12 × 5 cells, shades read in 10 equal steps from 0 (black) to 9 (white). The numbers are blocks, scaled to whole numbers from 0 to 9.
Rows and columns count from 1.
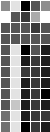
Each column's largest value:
9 8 3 6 9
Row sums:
21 29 14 15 15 15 16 15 14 14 17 15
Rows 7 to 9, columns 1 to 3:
3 8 2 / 3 8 1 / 3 8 1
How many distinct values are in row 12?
5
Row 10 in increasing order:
1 1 2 3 7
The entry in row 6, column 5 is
1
